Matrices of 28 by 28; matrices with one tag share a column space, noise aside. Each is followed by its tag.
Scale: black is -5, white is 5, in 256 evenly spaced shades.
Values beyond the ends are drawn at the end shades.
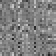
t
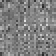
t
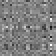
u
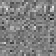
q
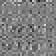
u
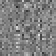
t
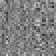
t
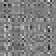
u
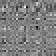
q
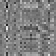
t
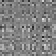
u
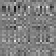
q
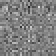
q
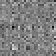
u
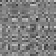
u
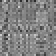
t
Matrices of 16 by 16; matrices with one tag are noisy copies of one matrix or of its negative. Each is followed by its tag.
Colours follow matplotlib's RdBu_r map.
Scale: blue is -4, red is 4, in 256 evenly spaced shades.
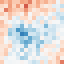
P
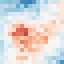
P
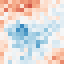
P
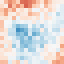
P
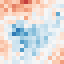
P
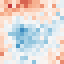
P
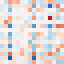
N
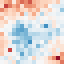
P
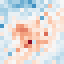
P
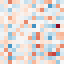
N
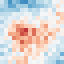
P
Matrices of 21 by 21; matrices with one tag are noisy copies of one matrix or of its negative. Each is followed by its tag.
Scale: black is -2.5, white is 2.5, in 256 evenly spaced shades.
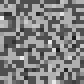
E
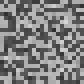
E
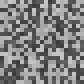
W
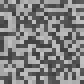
E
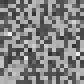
W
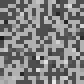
W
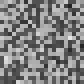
W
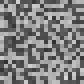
E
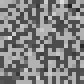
W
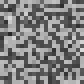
E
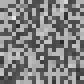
W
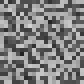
E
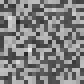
E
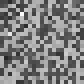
W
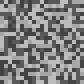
E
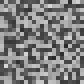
E
